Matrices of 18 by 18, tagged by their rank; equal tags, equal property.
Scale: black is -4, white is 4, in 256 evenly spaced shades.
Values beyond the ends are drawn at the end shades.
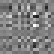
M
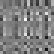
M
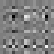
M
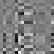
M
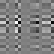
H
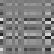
H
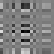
H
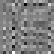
M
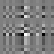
H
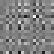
M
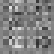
M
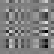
H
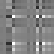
H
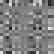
M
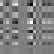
H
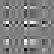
H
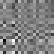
M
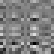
M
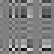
H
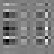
H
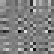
M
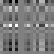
H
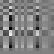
H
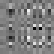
M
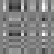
H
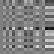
H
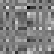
M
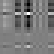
H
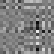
M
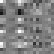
M
